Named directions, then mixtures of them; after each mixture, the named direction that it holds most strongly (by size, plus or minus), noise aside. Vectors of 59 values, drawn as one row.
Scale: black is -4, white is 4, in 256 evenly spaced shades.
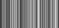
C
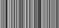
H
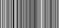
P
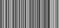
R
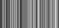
C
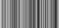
C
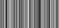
H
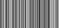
R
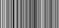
P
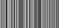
H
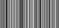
H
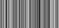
R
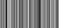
H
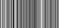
P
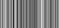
P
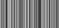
H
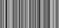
R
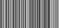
R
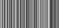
R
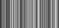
C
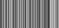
R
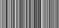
H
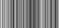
P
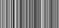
P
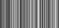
C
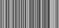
R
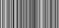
P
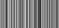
H
